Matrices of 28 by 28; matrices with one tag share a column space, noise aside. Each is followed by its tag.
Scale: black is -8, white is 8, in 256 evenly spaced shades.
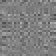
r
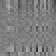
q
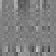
q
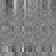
q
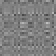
r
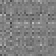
r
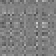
r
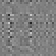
r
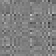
r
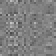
r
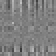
q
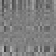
q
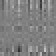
q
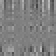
q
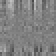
q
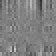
q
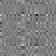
r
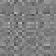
r
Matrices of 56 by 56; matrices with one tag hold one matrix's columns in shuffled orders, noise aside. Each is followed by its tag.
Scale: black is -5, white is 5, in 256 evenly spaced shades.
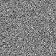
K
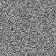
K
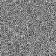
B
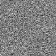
K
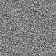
K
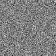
B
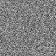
K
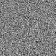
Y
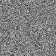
B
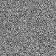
K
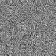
B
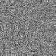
B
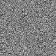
K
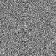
Y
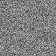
K
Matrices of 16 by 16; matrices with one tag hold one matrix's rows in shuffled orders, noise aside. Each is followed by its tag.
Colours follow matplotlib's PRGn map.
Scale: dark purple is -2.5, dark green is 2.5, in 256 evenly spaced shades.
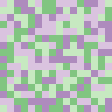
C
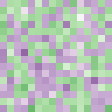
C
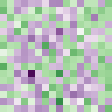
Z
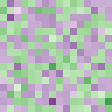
C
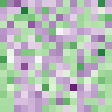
Z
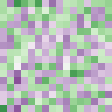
C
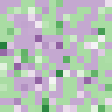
Z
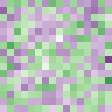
C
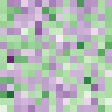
Z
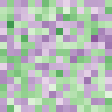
C
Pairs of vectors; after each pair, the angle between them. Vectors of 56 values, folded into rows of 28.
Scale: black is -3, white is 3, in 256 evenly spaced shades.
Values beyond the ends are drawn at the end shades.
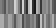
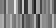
nearly parallel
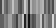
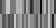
partly opposed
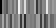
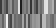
partly aligned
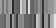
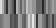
orthogonal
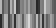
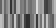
nearly opposite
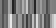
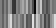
nearly parallel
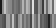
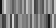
nearly parallel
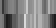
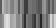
nearly opposite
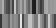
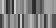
nearly parallel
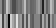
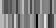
orthogonal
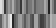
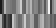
nearly opposite
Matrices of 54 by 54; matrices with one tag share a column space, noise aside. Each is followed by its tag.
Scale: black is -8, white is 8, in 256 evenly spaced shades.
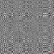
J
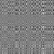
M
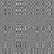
M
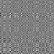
J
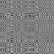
J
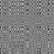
M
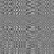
M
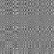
M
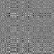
J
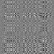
J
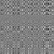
M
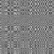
M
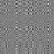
M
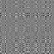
J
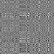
J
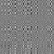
M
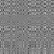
M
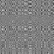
M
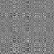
J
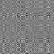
J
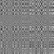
M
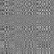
M
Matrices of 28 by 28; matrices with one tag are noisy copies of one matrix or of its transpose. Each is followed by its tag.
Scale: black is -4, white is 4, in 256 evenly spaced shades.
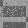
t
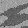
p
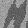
p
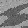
p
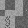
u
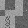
u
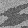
p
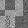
u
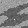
p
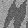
p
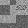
u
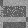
t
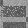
t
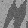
p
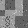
u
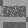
t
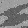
p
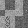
u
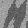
p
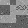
u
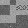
u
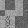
u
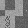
u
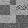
u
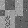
u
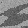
p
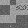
u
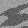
p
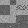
u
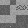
u
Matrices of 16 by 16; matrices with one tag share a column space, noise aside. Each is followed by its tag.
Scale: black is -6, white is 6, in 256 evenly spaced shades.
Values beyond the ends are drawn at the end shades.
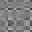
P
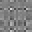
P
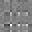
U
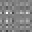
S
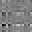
U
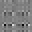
U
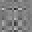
P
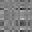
P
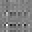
U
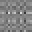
S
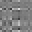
P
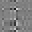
P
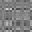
P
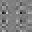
S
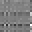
U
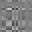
P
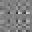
S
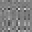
P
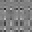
P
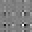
U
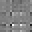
U
